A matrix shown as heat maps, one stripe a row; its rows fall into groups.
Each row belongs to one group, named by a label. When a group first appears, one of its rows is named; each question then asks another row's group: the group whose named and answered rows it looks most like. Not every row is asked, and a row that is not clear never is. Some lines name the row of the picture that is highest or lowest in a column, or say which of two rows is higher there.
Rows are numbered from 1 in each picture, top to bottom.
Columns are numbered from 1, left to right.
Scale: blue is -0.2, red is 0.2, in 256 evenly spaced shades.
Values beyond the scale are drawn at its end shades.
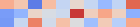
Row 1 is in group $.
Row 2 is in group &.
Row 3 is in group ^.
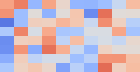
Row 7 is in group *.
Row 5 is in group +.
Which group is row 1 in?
$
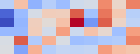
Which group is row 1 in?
*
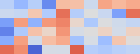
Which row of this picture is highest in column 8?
1
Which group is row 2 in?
^
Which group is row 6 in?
$
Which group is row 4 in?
^
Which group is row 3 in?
+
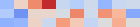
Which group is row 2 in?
&
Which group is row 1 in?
+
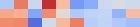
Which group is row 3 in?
$
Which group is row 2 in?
$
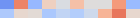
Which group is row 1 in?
+
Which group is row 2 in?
*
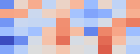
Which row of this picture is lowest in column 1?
5
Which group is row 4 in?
&
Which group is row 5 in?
&
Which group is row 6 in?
&
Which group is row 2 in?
$
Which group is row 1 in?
^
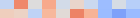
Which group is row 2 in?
$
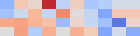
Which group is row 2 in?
^
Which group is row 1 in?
+
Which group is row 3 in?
$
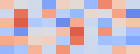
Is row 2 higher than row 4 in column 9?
Yes
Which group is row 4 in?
&
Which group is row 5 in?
$
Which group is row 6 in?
^
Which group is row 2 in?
+
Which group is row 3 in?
$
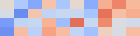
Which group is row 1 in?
*
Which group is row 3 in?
&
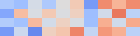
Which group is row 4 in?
&
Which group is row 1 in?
*
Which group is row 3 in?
^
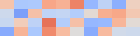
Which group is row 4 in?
+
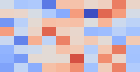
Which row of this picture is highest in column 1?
4
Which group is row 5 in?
^
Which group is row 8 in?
&
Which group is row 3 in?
&
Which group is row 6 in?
&
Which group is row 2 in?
*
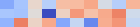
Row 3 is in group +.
